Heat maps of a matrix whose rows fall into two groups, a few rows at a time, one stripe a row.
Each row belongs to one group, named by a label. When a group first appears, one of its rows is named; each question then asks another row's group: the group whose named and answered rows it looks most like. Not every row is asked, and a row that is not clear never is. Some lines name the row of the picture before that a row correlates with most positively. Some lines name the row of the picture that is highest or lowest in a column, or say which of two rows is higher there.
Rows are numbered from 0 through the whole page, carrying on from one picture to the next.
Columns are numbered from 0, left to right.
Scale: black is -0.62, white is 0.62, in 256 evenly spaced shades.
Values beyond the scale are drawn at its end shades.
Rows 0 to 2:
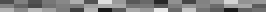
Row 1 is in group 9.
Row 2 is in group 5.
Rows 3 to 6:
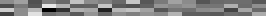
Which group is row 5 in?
5
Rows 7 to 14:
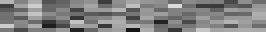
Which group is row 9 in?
9
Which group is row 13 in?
5
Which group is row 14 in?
9
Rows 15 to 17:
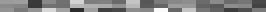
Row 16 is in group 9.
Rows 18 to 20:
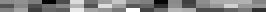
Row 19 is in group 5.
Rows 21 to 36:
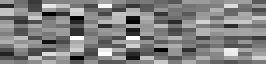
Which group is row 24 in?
5
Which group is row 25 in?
9
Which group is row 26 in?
9
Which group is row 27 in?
5
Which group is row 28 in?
9
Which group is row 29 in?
9
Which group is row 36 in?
5
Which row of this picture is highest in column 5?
30
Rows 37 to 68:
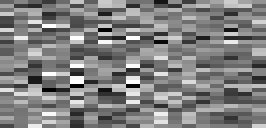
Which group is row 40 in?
5
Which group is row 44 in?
5
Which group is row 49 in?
9
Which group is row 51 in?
5
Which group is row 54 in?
9
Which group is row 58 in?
9
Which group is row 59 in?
5
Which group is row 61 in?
5
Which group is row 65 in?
5
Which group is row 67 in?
5
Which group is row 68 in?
9
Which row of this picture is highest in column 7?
47
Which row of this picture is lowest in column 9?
58
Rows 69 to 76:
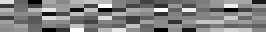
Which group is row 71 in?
5
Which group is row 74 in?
9
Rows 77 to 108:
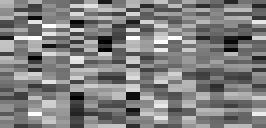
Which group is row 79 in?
9
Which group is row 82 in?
9
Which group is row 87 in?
5
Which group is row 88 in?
5
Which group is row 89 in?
5
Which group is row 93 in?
9
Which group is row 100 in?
9
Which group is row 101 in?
9
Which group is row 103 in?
5
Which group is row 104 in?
9
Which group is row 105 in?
9
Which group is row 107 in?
5
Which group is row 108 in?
9
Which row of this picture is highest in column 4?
83
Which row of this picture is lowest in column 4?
88
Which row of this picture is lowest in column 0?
86
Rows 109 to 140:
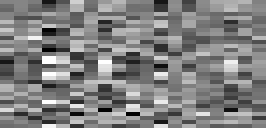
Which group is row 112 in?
5
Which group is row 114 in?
5
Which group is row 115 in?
5
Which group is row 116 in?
5
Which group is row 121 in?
5
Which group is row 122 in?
9
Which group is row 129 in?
9
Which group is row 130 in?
5
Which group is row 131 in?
5
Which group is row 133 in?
5
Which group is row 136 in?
5
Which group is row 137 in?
9
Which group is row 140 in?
5
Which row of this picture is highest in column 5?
135
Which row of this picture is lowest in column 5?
137
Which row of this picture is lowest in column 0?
124
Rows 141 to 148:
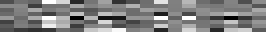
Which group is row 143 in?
9
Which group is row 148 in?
9
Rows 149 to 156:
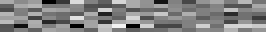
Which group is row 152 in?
5
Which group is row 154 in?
5
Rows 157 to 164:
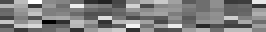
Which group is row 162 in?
5
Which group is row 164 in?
9
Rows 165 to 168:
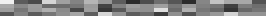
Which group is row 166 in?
5
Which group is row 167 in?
5
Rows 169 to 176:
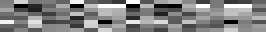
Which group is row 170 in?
9
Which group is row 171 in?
9
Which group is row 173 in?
9
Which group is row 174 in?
5
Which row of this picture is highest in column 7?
170
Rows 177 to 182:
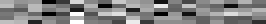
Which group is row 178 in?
5
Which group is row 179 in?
9
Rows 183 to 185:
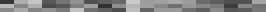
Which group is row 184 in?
5
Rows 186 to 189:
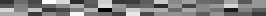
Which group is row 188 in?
5
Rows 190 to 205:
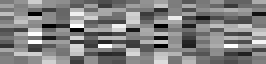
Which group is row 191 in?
5
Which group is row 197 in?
9
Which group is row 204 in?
5
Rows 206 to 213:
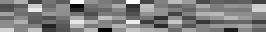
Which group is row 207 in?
9
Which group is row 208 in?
9
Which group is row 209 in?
9
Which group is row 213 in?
5
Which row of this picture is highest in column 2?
208
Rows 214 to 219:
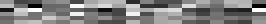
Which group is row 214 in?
9
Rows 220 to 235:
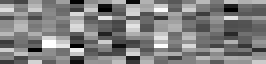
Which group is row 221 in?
5
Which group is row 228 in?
5
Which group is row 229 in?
5
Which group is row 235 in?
9
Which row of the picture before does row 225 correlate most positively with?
217
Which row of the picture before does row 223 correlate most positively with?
217
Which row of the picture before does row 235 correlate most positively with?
214
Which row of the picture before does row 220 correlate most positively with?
214
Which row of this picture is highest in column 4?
231
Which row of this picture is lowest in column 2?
232
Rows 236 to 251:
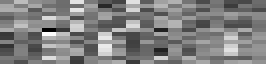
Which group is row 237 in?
5
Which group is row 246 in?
9
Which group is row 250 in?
5
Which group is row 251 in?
9
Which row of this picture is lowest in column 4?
243
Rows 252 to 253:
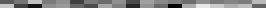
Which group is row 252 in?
9
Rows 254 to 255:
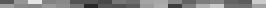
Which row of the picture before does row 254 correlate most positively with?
252
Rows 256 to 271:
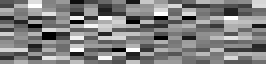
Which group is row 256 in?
9
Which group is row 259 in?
5
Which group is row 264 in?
5
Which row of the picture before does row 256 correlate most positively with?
254
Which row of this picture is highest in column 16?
260
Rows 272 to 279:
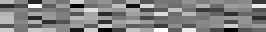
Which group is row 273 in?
9
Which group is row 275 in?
5
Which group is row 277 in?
5
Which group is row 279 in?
5
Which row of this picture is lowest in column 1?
273
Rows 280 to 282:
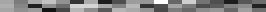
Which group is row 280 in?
5
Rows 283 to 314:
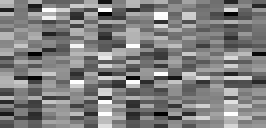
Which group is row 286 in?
5
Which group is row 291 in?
5
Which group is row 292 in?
5
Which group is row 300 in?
9
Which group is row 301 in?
5
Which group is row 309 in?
9
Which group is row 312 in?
9
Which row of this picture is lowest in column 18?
296
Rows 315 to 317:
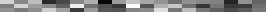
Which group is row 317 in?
5
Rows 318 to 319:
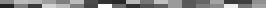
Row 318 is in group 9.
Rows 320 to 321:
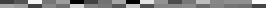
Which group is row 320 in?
9
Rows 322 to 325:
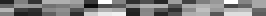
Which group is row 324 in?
9
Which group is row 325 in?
9
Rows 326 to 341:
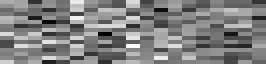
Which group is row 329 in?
9
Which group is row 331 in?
5
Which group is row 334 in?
5
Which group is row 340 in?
5
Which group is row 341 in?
5
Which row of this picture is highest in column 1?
337
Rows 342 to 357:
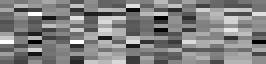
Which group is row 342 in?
5
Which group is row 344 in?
9
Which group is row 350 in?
9
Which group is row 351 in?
5
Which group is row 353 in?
9
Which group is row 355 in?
9
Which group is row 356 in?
9
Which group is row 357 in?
9
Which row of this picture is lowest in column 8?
345
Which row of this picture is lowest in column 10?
352
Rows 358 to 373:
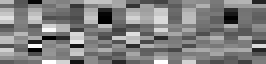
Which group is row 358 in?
9
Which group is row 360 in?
5
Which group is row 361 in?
5
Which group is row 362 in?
5
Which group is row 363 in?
5
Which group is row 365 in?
5
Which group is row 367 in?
5
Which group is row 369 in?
9
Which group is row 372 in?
5
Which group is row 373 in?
5
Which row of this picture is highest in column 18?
369
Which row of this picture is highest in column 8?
367
